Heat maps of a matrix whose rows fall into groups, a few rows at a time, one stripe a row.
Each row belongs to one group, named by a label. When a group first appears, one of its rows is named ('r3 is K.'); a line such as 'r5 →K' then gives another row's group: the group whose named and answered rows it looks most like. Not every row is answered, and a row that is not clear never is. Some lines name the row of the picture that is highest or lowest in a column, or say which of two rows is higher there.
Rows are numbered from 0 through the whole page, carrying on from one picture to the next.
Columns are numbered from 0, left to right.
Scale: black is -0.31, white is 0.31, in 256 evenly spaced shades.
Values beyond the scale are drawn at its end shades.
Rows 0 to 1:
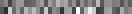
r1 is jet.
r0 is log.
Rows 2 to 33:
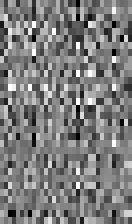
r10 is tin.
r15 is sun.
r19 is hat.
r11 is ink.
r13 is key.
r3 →tin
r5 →sun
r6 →key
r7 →hat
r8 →jet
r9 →sun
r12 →jet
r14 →key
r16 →jet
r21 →hat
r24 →ink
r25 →ink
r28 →jet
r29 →log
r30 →key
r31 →log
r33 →sun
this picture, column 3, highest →14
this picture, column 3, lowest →32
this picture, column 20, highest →18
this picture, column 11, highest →14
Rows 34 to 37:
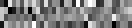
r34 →jet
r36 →tin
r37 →sun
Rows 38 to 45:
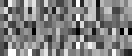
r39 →ink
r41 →log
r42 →hat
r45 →key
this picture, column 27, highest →39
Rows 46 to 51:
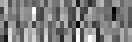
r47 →sun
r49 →hat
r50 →jet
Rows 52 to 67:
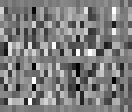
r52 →hat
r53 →tin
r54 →tin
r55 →sun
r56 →tin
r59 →jet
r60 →ink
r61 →hat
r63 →sun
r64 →hat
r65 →sun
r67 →hat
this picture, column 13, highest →58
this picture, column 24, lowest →59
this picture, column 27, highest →59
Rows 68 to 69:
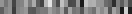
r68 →sun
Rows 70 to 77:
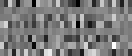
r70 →hat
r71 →hat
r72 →tin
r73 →log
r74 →log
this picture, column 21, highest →76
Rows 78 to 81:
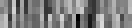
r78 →tin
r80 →log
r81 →log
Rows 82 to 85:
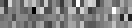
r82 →jet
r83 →tin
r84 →hat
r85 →tin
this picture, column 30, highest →82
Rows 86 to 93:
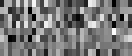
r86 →sun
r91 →ink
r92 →log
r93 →ink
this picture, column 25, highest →88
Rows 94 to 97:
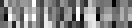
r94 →sun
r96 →jet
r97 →sun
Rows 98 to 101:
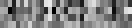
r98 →sun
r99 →ink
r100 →sun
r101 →key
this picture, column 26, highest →101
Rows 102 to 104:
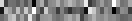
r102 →tin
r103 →sun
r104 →key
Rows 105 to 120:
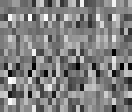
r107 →key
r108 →log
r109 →hat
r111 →key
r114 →hat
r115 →ink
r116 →key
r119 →key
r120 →sun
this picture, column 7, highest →107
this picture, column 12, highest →117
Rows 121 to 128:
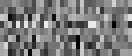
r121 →tin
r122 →log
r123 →ink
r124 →sun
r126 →hat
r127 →log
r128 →ink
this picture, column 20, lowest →124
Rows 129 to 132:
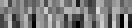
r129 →log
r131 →hat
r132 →hat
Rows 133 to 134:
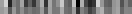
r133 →log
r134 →log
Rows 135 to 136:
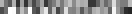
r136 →key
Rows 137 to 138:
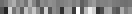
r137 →key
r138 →jet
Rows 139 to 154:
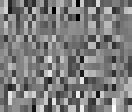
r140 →ink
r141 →hat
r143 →ink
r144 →key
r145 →ink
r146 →log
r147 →sun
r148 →key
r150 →tin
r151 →ink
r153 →key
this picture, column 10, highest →154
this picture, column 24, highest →139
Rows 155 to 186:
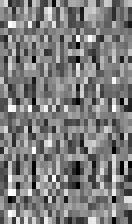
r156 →sun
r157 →sun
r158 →key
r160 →jet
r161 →hat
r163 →hat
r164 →jet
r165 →jet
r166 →tin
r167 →log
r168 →log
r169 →hat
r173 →ink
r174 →hat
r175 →sun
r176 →sun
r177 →tin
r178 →hat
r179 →hat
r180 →key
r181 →hat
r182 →key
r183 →ink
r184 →tin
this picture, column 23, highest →186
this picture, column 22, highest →160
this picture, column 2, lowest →183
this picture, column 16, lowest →183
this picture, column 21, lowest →176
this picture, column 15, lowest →160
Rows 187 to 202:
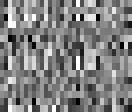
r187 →jet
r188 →key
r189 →jet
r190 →key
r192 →ink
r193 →hat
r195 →jet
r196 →jet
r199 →log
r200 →tin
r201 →hat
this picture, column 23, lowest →201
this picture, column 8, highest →189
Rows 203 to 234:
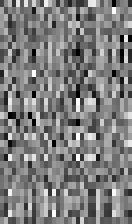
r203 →sun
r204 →tin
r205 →log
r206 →ink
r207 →log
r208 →hat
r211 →hat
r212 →log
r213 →sun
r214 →hat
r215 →log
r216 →hat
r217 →jet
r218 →jet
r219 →ink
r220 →hat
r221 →tin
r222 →jet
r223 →ink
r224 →log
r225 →jet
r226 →ink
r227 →hat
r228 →ink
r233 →key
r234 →log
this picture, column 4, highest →203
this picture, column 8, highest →213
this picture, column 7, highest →232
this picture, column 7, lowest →219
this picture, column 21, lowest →213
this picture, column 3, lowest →219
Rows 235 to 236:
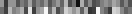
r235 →hat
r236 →key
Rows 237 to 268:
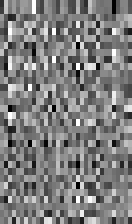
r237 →sun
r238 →sun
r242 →jet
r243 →log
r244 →tin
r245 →key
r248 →log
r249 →key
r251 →tin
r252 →ink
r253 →key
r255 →ink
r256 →log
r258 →tin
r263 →log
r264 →tin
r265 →jet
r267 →tin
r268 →sun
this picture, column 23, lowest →260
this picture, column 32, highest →252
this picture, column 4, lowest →260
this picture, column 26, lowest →245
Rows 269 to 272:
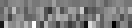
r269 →key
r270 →tin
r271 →log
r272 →sun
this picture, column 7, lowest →271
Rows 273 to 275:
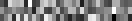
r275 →sun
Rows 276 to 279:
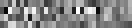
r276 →tin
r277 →jet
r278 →ink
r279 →key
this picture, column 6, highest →277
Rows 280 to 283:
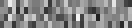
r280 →key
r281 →tin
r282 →jet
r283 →hat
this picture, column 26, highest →280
